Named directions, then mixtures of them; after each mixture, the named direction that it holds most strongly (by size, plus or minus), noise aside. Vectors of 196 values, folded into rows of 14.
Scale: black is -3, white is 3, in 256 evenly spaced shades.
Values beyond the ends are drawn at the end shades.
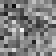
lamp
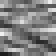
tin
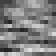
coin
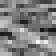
tin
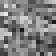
lamp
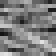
tin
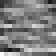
coin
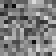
lamp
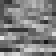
coin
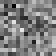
lamp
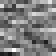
tin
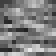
coin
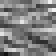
tin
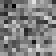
lamp
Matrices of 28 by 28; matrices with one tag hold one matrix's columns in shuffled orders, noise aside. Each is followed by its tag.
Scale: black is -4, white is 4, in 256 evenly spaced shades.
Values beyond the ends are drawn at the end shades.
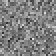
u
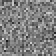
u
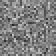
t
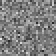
u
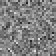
u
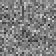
t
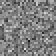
u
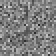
t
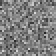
u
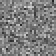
t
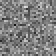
t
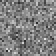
u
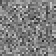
t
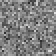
u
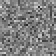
t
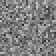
t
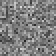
t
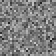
u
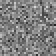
t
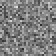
t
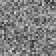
u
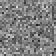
t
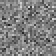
t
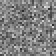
t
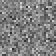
t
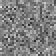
t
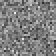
u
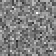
u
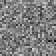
t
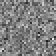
u
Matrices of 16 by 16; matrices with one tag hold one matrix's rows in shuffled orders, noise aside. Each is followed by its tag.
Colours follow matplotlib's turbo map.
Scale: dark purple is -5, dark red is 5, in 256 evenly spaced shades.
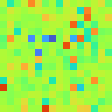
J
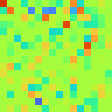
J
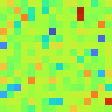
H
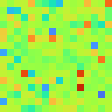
H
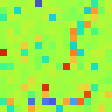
J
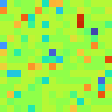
H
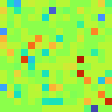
H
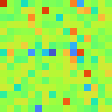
J
